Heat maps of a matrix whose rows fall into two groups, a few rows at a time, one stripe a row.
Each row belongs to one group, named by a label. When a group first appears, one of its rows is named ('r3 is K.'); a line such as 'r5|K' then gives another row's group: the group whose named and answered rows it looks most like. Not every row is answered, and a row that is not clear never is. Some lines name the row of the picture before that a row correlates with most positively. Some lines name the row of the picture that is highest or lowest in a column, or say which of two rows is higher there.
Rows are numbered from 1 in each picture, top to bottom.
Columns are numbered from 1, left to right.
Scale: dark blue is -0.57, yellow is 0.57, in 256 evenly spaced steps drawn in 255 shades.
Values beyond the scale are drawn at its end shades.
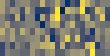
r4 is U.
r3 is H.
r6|U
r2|H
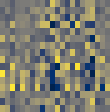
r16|U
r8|U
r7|H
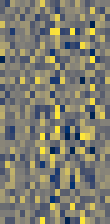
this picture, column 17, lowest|12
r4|H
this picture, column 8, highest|12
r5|U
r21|H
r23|H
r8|H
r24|U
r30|U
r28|U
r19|U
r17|H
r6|H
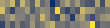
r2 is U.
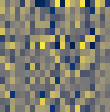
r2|H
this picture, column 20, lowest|6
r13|H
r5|H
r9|U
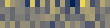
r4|H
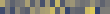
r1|U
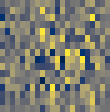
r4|H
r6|H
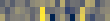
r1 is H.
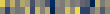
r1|H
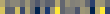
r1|H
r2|H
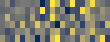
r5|U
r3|U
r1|U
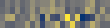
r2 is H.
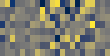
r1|U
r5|H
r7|U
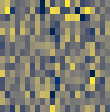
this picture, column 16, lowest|2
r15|U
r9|H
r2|U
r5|H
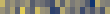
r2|H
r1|H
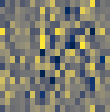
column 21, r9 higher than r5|No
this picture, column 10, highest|10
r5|H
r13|H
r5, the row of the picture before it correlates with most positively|1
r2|U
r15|U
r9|H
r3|U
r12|H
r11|U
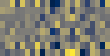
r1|H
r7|H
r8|U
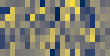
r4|H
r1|U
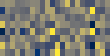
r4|H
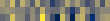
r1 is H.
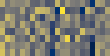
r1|H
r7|H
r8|H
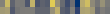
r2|U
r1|U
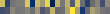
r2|U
